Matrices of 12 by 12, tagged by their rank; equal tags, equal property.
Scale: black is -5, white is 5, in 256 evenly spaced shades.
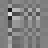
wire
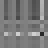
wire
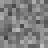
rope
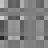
wire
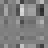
wire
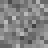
rope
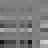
wire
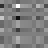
wire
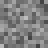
rope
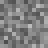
rope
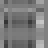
wire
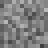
rope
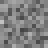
rope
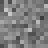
rope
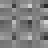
wire
